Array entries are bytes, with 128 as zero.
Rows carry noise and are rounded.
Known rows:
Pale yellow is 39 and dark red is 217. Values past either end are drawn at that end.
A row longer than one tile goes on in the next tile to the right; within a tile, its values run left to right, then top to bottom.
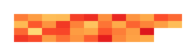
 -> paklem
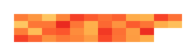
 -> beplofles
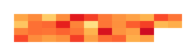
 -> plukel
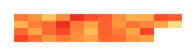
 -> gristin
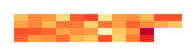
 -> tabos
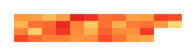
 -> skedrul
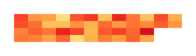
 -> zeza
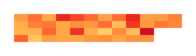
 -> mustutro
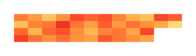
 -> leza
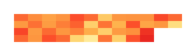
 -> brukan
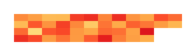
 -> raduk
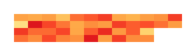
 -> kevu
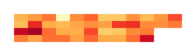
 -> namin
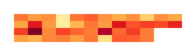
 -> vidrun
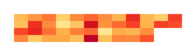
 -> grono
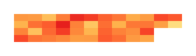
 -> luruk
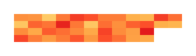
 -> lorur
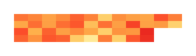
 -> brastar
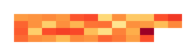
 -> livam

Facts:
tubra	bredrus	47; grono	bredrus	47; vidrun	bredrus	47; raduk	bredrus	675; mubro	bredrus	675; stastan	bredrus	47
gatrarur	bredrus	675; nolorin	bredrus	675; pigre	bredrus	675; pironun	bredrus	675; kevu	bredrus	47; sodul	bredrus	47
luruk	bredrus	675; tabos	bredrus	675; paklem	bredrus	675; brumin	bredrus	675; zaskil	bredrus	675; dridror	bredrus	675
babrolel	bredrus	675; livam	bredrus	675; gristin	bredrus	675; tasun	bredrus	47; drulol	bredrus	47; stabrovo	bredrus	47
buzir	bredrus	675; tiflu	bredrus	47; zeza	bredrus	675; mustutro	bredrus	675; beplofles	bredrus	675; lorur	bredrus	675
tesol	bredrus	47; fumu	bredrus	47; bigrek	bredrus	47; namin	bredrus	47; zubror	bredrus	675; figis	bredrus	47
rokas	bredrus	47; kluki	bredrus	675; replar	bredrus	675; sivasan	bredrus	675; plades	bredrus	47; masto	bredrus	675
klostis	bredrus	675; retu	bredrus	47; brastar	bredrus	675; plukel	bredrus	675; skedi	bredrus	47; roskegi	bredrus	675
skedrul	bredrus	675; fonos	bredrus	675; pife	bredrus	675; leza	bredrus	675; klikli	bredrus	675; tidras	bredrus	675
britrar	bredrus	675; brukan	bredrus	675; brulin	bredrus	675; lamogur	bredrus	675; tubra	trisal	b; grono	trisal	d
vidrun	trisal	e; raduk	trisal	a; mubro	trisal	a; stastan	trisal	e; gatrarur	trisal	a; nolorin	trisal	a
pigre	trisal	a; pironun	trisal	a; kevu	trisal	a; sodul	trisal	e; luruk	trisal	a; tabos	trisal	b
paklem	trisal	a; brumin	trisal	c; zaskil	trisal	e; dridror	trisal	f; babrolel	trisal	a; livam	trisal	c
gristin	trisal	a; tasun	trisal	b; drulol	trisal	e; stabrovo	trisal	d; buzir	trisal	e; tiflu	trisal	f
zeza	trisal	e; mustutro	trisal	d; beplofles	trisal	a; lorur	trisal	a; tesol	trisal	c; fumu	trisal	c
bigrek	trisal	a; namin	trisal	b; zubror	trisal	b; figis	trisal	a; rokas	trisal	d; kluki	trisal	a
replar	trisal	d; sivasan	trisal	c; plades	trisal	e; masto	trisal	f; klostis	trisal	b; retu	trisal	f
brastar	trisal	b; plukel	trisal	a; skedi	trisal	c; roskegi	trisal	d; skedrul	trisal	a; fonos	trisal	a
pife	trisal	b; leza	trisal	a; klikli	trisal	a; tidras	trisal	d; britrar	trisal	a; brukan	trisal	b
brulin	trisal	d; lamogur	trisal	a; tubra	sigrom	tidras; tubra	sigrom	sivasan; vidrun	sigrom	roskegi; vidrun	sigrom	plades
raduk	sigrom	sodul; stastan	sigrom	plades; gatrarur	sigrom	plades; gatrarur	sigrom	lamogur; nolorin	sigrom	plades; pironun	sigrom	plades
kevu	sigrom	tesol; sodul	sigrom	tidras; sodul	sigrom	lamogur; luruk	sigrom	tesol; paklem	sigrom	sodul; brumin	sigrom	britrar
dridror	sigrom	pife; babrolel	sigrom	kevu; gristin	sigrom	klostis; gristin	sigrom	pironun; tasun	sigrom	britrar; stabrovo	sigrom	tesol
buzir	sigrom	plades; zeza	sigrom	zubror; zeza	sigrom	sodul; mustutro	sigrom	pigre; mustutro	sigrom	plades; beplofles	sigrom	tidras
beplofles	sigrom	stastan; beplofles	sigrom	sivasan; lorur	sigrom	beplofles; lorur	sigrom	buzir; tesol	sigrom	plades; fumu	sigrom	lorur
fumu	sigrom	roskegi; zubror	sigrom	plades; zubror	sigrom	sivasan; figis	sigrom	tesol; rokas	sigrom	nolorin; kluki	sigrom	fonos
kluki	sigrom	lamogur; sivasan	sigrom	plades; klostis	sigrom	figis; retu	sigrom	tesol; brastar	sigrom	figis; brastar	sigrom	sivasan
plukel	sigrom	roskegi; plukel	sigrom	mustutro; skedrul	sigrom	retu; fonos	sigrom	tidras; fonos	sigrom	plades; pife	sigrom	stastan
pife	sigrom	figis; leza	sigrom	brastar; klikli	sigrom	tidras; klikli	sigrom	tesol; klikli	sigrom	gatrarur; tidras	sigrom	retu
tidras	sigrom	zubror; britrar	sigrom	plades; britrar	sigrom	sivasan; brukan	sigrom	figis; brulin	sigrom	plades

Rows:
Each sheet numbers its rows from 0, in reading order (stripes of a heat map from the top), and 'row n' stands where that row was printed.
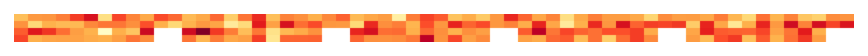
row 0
masto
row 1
tiflu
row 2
bigrek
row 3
stastan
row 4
plades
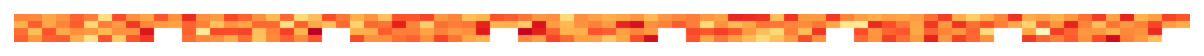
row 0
zubror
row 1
brumin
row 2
pigre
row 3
tasun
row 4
dridror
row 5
figis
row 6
lamogur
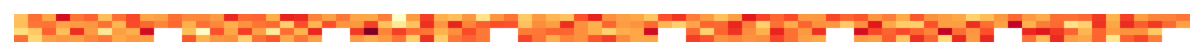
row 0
roskegi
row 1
tidras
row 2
drulol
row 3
mubro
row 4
klikli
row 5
fumu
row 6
retu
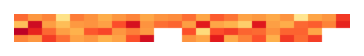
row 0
tubra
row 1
tesol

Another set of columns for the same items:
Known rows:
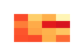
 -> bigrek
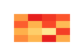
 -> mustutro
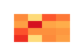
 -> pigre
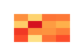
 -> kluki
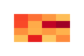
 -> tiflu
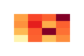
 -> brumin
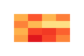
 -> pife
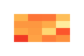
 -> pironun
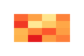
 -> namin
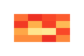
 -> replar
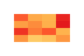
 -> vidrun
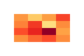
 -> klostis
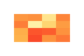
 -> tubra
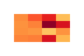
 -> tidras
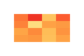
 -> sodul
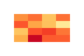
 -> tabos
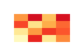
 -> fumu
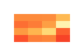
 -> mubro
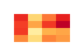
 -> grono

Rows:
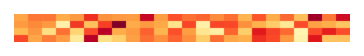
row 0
lamogur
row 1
tesol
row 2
zeza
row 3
rokas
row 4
zubror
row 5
sivasan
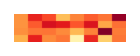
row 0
dridror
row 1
livam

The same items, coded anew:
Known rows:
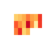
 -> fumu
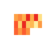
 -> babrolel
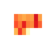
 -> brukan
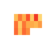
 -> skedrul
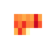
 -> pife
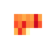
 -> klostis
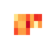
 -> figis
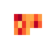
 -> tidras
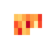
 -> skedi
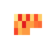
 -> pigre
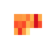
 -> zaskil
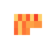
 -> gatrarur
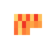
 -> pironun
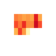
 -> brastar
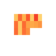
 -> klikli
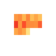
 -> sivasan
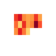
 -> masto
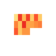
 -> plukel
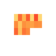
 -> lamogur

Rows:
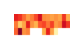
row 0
stabrovo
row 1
tabos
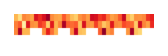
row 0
sodul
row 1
brulin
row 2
stastan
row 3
grono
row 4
namin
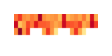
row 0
rokas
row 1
zeza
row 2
buzir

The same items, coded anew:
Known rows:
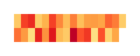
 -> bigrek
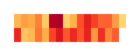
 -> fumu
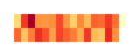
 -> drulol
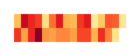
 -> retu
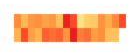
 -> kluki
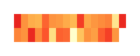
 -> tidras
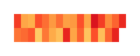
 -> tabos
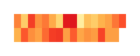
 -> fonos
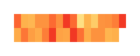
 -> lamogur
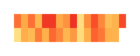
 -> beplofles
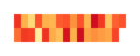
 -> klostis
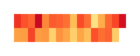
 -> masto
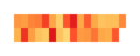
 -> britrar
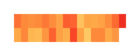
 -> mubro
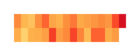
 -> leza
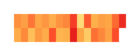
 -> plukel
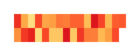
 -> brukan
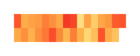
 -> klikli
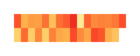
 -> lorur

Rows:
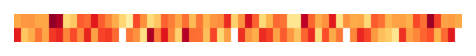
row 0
skedi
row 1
kevu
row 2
grono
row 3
zubror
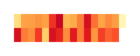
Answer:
tesol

